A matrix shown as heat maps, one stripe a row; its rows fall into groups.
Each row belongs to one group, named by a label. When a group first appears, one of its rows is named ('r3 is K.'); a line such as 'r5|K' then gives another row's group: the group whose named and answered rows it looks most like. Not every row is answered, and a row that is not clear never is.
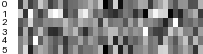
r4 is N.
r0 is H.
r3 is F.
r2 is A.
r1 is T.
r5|H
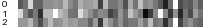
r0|A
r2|A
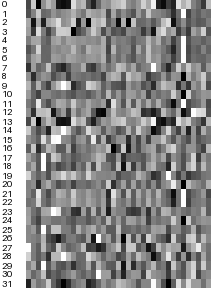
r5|A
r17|N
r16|H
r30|N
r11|A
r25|N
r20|H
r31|F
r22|A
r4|A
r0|F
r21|A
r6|A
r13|F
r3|T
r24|H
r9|T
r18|N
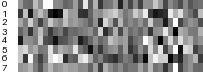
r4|F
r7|A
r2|A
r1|F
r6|T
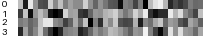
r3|F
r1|F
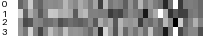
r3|A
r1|T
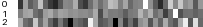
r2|N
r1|A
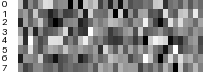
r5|A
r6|F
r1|N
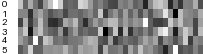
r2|F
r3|H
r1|H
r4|N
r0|T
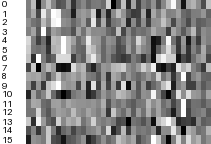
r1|N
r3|N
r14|H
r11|A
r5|T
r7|F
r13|T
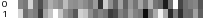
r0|A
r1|T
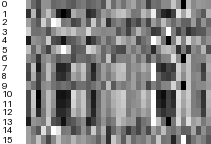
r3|T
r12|F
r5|T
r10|F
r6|H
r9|H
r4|F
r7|F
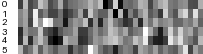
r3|F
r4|F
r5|N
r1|N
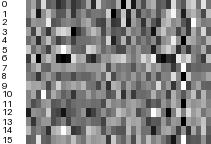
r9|A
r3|T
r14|T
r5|T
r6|F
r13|H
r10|N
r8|H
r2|H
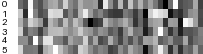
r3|T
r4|N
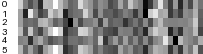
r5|T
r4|H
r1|T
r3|T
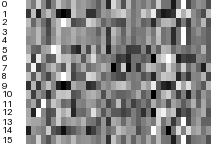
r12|T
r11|N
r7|H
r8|T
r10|T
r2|T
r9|F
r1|F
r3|A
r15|A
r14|F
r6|T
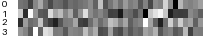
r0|H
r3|N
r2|F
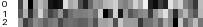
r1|H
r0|F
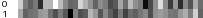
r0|T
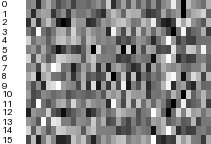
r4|T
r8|H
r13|N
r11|A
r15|F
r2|F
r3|A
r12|F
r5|N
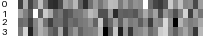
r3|H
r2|H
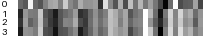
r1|F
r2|F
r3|F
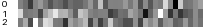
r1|T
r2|N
